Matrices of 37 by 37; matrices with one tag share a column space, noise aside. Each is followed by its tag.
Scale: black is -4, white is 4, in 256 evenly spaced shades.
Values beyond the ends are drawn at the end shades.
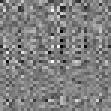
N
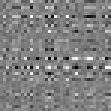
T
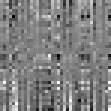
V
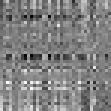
V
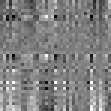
V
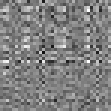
N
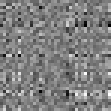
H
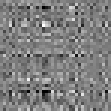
H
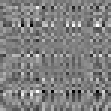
H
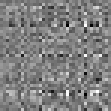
H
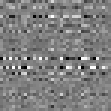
T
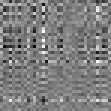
N
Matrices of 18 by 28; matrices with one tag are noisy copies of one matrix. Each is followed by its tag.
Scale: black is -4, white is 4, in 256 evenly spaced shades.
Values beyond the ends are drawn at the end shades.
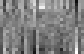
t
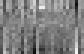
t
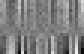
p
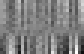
p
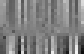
p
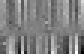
p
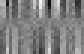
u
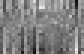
t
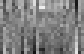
t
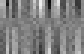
u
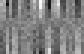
u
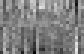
t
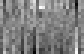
t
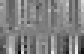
p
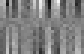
u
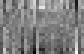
t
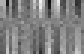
u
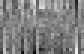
t
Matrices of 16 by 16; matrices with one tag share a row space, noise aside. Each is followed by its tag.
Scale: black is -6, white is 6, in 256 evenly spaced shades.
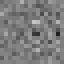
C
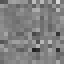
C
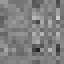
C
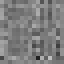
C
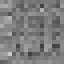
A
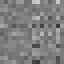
C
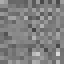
C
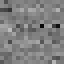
A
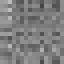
A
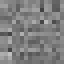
A
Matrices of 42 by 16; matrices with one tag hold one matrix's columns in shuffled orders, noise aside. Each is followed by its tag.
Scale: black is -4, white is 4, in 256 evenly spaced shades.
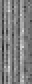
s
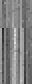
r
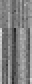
r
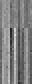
r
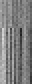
r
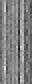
s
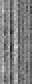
s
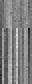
r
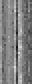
s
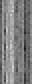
s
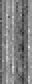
s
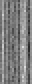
s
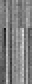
r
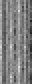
s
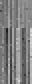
r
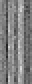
s
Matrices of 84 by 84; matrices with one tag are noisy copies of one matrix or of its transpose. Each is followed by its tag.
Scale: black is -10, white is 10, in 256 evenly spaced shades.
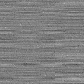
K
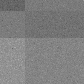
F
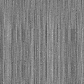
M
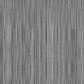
M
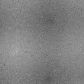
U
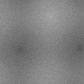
U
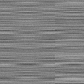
K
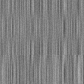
K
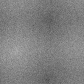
U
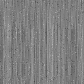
M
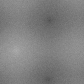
U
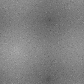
U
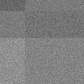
F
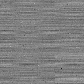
K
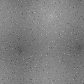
U
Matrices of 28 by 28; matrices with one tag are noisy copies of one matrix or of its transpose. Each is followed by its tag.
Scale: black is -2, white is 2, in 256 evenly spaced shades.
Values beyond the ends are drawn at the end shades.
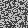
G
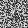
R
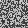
G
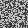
G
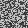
G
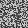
R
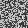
G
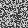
R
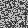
G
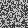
G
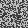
R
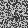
R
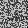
R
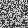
G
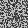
R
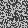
R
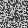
R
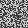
R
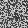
R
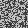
G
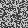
R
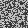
G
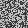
G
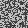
G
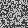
G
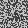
R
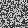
G
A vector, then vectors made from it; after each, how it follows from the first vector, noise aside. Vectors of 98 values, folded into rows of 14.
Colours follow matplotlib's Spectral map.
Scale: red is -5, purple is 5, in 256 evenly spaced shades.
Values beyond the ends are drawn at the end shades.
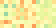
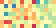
scaled up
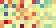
scaled up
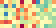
scaled up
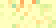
partly zeroed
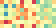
scaled up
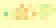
partly zeroed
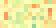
wrapped around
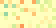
partly zeroed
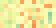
reversed
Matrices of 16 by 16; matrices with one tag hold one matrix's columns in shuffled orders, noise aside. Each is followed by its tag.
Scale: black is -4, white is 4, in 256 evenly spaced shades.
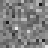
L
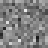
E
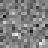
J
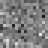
J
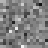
L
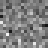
J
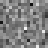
L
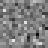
E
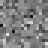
J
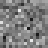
E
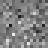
J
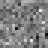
E
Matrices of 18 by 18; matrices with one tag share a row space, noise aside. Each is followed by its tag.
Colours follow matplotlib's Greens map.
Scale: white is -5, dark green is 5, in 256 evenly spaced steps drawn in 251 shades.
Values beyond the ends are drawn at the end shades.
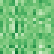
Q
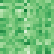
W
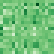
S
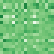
S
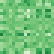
W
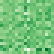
W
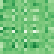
S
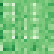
S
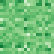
W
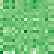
S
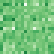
S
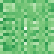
S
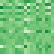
W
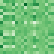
S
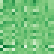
S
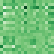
S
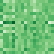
S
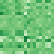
W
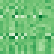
Q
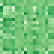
S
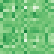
S
